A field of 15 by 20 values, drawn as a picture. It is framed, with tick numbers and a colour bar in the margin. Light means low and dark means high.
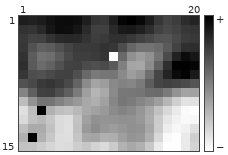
Slope: up to the top. Ninth with the lowest average: bottom right. Lone odd cells: 3, 2 higher and 1 lower than their neighbours.
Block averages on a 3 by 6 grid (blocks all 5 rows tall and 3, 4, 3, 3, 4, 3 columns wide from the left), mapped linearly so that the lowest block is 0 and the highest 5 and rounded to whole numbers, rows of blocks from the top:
555445 | 443334 | 212210
